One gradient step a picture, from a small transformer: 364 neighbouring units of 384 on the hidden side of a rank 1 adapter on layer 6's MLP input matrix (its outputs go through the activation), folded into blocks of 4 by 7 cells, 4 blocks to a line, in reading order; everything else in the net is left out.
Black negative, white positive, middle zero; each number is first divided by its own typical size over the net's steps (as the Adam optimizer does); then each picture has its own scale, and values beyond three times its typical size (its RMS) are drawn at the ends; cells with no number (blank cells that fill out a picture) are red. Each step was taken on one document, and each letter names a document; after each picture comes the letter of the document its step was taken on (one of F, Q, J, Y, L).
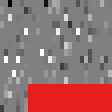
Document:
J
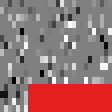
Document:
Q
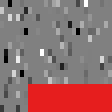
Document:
J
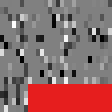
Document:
Q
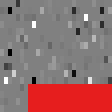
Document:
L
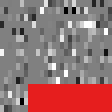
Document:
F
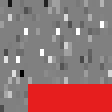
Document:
J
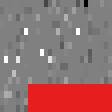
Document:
J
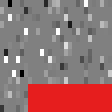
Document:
J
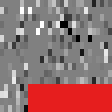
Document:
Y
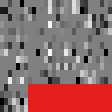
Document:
F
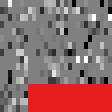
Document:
F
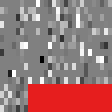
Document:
Y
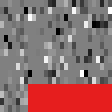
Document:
F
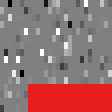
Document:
J
